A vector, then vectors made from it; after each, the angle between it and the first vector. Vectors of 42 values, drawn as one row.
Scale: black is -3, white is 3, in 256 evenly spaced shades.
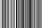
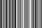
nearly opposite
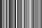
nearly opposite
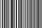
partly aligned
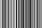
nearly parallel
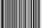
orthogonal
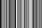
nearly opposite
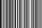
nearly opposite
